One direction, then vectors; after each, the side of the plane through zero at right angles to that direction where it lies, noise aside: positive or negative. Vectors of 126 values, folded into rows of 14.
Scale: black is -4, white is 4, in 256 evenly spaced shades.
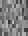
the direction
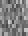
negative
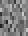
negative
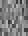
positive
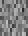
positive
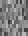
positive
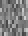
negative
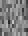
positive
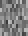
negative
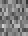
positive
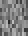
positive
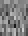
positive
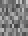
negative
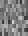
positive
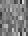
positive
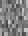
negative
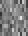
positive
